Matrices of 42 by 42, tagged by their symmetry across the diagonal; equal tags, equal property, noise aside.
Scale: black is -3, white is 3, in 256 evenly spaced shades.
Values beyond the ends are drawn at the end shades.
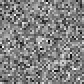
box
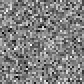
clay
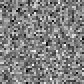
clay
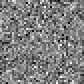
clay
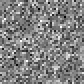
box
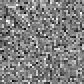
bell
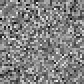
box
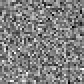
bell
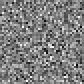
bell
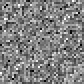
box
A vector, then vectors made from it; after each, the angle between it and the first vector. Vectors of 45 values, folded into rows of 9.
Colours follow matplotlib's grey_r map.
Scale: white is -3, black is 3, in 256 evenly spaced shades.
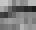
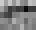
nearly parallel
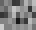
orthogonal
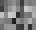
partly opposed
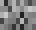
partly opposed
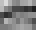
nearly parallel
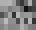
partly aligned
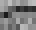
nearly parallel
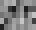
partly aligned
